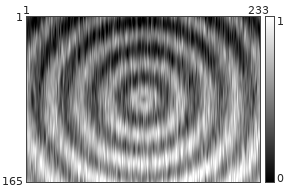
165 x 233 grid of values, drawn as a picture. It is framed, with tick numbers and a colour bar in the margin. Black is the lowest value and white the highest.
The ninth with the highest average is the bottom right. There is an overall slope up to the bottom. Rings spread out from the centre.
